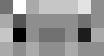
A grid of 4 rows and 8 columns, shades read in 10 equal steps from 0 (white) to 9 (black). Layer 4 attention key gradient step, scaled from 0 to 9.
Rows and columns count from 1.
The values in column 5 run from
2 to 5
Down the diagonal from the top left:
5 6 4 4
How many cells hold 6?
1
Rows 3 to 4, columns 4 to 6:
5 5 4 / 4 4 3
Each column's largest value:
5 9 4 5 5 4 8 4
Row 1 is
5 0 3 2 2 2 1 4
